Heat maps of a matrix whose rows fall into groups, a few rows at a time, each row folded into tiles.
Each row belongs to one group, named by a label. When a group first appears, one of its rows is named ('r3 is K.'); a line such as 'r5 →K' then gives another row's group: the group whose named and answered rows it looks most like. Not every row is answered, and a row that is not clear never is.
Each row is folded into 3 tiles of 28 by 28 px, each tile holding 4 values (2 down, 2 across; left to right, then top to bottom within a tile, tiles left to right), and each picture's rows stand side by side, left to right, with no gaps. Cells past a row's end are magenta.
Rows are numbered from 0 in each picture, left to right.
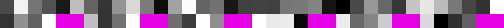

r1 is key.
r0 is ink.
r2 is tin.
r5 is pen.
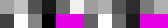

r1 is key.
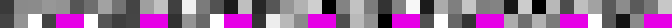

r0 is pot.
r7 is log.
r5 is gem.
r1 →log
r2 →ink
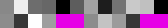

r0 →tin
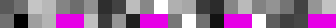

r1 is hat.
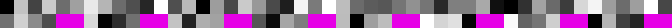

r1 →pen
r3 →hat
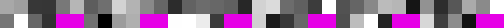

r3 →pen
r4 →pot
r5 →hat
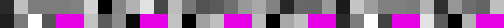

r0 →pot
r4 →pot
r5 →log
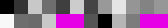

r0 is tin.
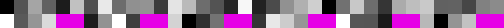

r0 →tin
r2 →pen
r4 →log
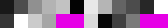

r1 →pen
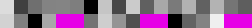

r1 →gem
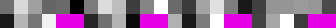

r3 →pot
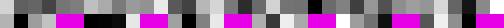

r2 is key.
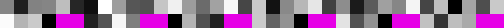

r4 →hat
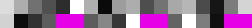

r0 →pen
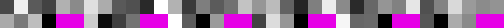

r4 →hat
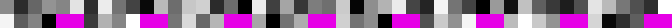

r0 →hat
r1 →ink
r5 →ink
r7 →pen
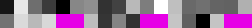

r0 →ink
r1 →hat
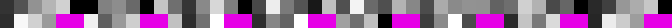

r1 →tin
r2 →key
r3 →ink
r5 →pot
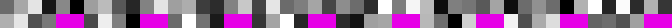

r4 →hat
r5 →log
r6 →tin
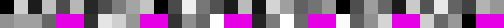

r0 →gem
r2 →ink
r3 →pot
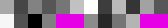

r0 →log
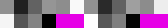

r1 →hat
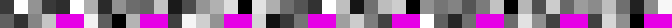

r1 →log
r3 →pen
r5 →log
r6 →gem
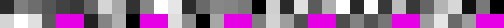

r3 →gem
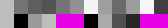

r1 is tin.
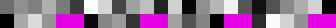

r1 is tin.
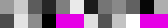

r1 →tin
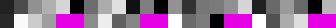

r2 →hat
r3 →tin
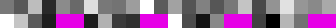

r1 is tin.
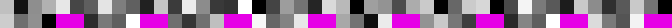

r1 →ink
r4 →log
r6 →ink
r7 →key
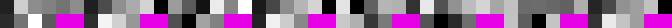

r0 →pot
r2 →hat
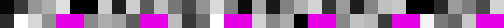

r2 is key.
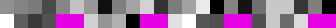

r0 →log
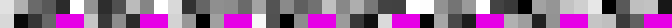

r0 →pen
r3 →log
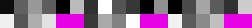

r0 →tin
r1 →ink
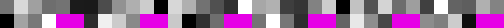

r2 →pen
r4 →gem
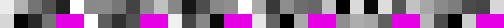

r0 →pen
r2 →hat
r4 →gem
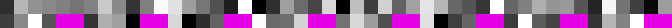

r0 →pot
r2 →pen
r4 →gem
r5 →pen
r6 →gem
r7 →ink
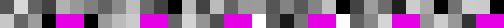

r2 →gem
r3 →log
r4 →tin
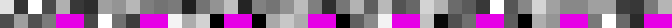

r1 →gem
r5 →pen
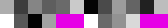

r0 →log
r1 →tin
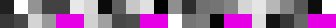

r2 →hat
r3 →pen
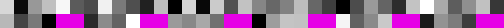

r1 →ink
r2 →gem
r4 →tin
